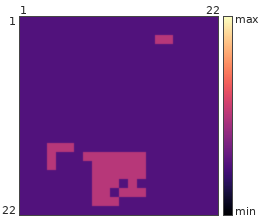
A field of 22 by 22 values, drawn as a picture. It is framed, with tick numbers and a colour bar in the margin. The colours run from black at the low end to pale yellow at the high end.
The texture is blotchy. The bottom middle is the ninth with the highest average. On average the colour sits 30% of the way up the scale. The bottom middle is the roughest part. In the bottom middle lies a patch that is higher than the rest.
